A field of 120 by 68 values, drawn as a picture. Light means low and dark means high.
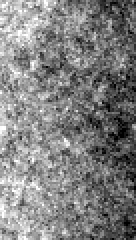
Ninth with the highest average: middle right. Grain: blotchy. Slope: up to the right. Odd rows or columns: none.
